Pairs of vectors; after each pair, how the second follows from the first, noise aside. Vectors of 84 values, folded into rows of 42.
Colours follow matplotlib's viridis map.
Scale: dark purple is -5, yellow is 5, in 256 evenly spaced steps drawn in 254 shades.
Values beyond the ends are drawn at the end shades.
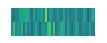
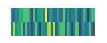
scaled up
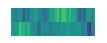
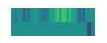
partly zeroed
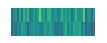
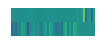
partly zeroed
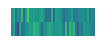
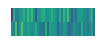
wrapped around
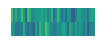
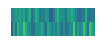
wrapped around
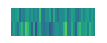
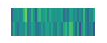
wrapped around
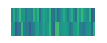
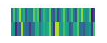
scaled up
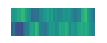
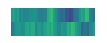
wrapped around
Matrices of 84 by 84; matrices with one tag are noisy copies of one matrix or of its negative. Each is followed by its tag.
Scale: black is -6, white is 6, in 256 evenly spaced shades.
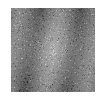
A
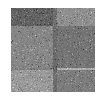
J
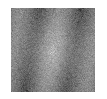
A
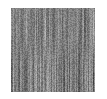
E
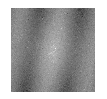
A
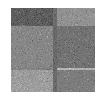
J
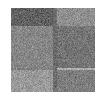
J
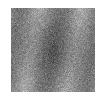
A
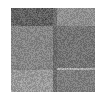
J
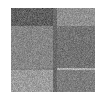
J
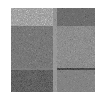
J
